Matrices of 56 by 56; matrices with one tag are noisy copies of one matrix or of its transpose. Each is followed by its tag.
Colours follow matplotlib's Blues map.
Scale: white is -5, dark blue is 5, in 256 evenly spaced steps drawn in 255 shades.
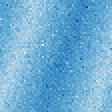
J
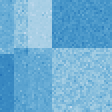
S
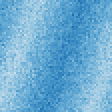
J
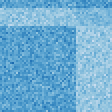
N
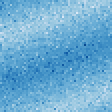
J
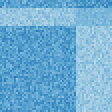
N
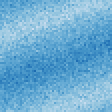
J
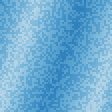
J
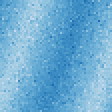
J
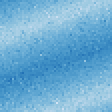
J
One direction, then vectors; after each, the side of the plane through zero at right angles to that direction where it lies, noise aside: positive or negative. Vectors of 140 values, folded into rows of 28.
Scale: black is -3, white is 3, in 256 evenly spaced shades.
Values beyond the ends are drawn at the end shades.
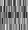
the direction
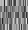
positive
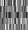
positive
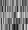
negative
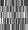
negative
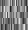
negative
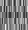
positive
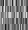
negative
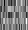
positive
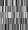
negative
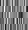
negative
